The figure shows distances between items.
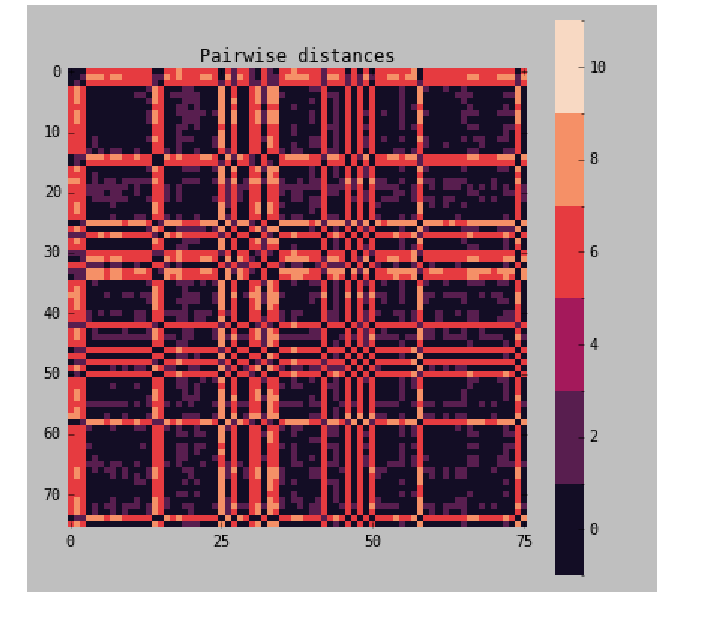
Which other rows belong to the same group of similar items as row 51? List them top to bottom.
3, 4, 5, 6, 7, 8, 9, 10, 11, 12, 13, 16, 17, 18, 19, 20, 21, 22, 23, 24, 26, 28, 29, 32, 35, 36, 37, 38, 39, 40, 41, 43, 44, 45, 47, 49, 52, 53, 54, 55, 56, 57, 59, 60, 61, 62, 63, 64, 65, 66, 67, 68, 69, 70, 71, 72, 73, 75
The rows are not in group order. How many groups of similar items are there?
2
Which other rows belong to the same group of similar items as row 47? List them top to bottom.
3, 4, 5, 6, 7, 8, 9, 10, 11, 12, 13, 16, 17, 18, 19, 20, 21, 22, 23, 24, 26, 28, 29, 32, 35, 36, 37, 38, 39, 40, 41, 43, 44, 45, 49, 51, 52, 53, 54, 55, 56, 57, 59, 60, 61, 62, 63, 64, 65, 66, 67, 68, 69, 70, 71, 72, 73, 75
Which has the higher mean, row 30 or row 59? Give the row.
30
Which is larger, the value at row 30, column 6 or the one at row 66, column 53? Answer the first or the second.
the first
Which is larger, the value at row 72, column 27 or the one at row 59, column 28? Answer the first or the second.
the first
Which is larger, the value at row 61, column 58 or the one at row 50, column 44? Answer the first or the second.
the second
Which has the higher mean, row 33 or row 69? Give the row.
33
